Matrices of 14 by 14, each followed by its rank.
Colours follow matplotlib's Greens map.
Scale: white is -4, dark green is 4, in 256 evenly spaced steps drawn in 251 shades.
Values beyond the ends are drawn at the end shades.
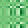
one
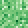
three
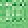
two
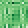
two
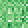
three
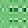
one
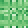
two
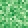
full rank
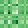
one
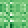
two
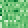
three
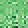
three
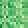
three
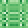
one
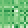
two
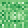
three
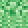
three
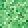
full rank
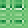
one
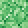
full rank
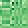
two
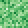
full rank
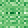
two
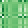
one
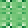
one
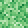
full rank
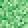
full rank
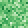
full rank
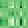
one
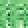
two
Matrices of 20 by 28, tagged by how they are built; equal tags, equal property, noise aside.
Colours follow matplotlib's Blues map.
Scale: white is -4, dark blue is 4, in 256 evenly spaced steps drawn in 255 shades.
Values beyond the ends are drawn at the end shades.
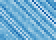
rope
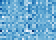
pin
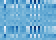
pin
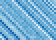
rope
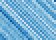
rope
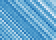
rope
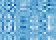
pin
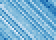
rope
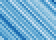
rope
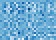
pin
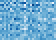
pin
